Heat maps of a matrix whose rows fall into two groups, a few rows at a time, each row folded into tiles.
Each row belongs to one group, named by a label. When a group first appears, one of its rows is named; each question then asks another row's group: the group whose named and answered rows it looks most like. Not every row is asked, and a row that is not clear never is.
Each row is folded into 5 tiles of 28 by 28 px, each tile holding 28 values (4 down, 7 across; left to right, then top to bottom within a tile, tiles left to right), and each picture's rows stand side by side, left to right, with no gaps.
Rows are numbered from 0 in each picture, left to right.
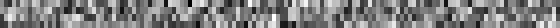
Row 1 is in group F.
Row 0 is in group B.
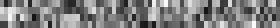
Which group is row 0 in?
B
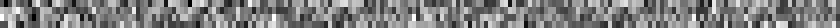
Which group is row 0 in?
B
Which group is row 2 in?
F
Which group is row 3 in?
B
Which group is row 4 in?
F
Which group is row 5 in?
F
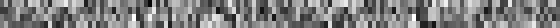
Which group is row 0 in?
F
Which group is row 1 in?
B
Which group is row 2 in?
F
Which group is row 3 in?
F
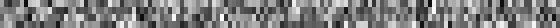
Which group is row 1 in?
F
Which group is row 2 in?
F
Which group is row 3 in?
F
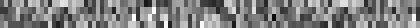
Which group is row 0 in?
F
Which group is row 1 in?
B
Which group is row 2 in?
F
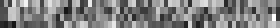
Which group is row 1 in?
F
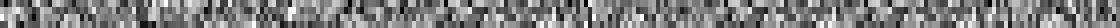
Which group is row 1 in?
F
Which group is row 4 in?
B
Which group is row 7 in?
B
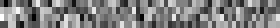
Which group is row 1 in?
F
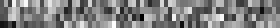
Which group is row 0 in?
F
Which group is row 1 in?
B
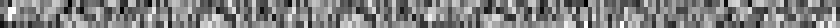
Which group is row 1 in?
B
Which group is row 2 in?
B
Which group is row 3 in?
B
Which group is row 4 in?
B
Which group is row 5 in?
B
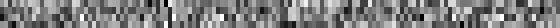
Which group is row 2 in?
F
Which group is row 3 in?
B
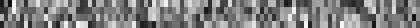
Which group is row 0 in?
F
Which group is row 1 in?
F
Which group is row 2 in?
B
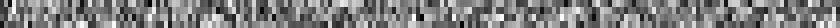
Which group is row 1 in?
B
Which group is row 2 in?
F
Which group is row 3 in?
B
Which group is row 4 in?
B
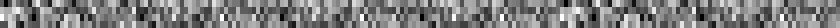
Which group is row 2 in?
F
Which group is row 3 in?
F
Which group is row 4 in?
B
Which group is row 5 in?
F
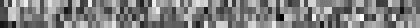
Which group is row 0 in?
F
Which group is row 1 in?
F
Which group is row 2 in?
B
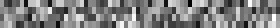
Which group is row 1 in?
F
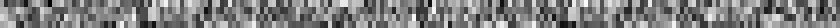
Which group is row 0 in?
B
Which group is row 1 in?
F
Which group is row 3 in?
F
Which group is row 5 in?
B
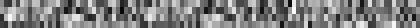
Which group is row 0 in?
B
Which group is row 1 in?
B
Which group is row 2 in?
F
